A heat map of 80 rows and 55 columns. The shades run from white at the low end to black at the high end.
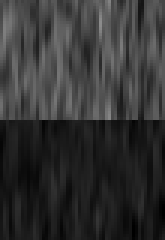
It is made of 2 by 1 panels. Panel 1,1: high, streaked downward. Panel 2,1: very high, streaked downward, faint in contrast.
